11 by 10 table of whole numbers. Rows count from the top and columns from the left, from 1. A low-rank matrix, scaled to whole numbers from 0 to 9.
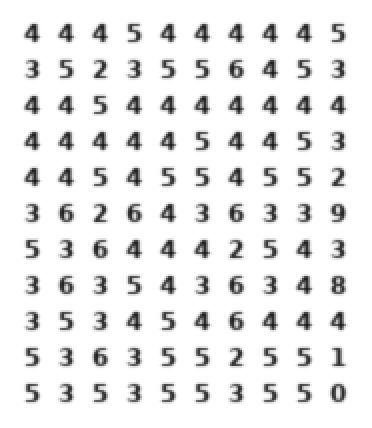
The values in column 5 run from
4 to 5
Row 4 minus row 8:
1 -2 1 -1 0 2 -2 1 1 -5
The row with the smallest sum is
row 11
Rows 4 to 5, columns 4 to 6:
4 4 5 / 4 5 5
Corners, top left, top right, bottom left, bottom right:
4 5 5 0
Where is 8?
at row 8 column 10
